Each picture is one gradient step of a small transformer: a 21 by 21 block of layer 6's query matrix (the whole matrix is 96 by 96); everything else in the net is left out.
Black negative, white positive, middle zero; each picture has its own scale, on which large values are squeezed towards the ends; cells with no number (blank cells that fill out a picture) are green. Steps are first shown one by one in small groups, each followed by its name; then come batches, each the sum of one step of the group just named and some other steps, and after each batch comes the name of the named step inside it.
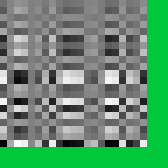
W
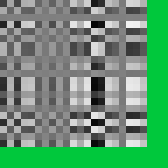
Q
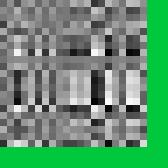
Q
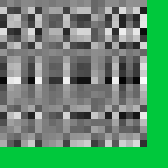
Q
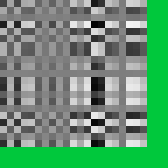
Q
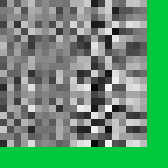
Q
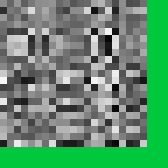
W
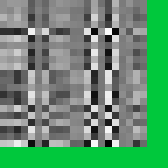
W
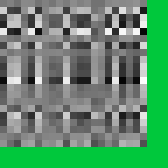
Q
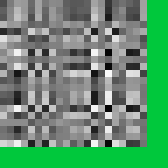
W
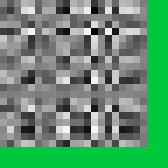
W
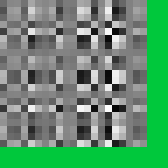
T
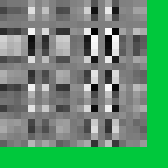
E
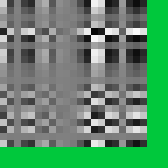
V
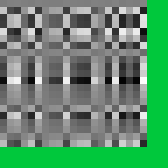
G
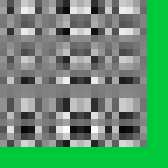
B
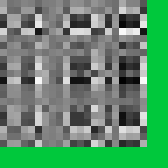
V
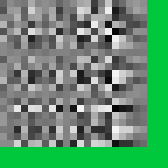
T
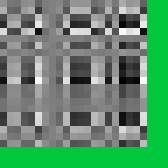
E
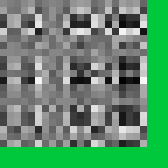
T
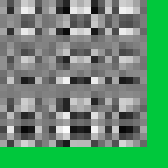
B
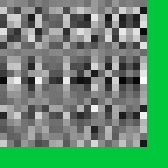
G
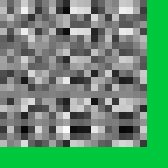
B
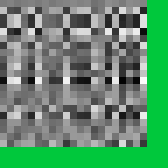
G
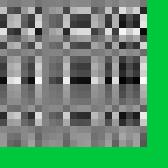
G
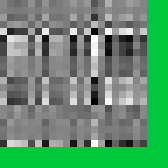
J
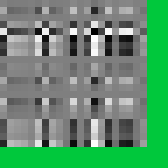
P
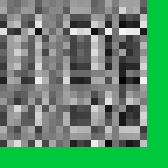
J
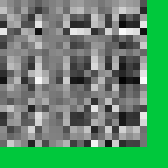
J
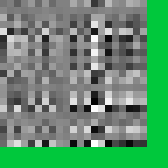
J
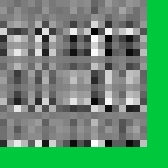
P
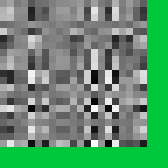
J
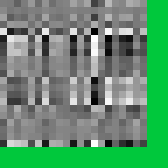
J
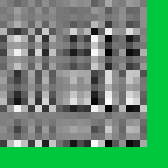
J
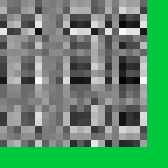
J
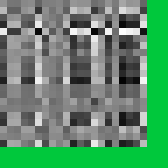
P
